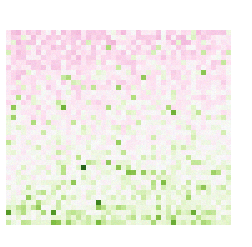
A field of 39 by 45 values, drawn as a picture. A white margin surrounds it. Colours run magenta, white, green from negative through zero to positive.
Stripes: none. Slope: up to the bottom. Grain: fine. Average level on the scale: 50%.
